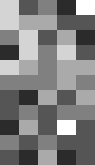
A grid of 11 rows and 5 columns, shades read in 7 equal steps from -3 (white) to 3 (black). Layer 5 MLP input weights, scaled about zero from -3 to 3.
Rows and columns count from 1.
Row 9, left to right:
2 -1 1 -3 1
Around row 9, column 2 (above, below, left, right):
0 1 2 1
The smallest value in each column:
-2 -2 -1 -3 -3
